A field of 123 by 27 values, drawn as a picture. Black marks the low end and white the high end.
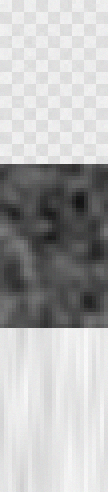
The table splits into 3 rows of 1 panel. Panel 1,1: very high, checkered, faint in contrast. Panel 2,1: low, blotchy. Panel 3,1: very high, streaked downward, faint in contrast.
